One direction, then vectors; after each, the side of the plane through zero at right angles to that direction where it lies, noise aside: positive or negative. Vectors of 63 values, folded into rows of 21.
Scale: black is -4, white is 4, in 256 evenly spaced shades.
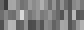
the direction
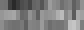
negative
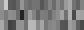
negative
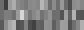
positive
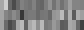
negative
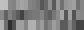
negative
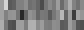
negative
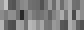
negative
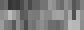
negative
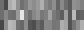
positive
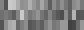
positive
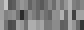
negative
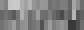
positive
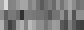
negative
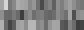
negative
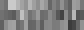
positive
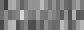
positive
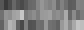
positive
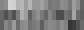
positive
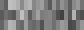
positive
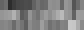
negative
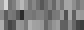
negative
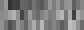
negative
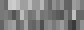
positive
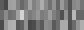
positive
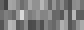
positive
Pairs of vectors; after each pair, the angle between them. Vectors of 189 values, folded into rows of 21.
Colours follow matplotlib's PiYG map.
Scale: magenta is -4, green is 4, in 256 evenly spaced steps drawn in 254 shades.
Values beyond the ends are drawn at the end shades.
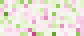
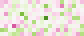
partly opposed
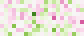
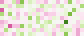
orthogonal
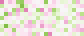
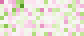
nearly parallel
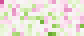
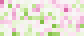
nearly parallel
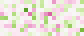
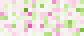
nearly parallel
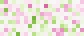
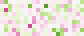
nearly opposite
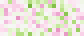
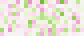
orthogonal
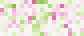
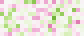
partly opposed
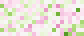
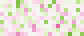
partly aligned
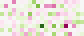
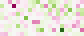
orthogonal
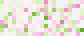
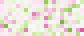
nearly opposite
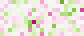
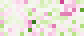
nearly opposite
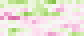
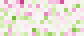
partly opposed
